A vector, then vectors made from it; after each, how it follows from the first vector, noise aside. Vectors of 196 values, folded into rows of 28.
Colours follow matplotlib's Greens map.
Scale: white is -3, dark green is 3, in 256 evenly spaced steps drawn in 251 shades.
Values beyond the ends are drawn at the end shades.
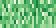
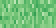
shrunk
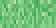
shrunk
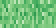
shrunk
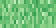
shrunk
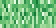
copied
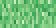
shrunk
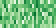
copied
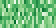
copied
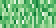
copied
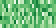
copied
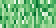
copied
